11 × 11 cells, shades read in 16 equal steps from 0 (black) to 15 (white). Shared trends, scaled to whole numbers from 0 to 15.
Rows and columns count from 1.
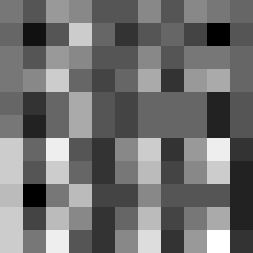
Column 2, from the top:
5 1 5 8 3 2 6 5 0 4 7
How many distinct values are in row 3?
5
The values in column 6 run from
3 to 8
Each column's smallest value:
6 0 5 5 3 3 5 3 4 0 2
